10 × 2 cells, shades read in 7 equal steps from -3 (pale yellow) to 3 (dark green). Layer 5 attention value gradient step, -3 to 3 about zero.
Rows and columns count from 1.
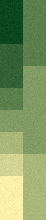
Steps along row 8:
up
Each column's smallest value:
-3 -1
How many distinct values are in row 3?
2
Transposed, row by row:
3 3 2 2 1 0 -1 -2 -3 -3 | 1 1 1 0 0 0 0 -1 -1 -1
